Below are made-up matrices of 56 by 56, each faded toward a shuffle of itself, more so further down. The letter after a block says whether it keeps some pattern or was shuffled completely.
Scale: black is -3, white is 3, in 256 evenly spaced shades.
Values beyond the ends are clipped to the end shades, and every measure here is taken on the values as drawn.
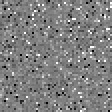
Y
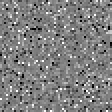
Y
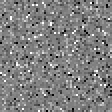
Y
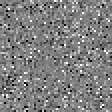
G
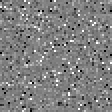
Y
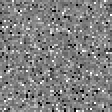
Y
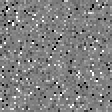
Y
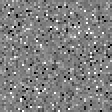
Y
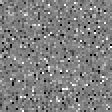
Y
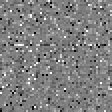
G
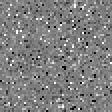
Y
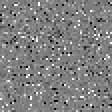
G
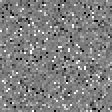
Y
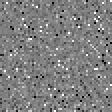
Y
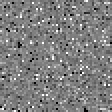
Y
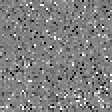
G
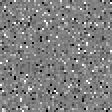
G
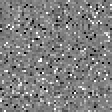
G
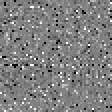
G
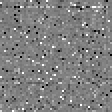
G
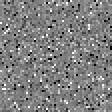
Y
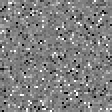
Y
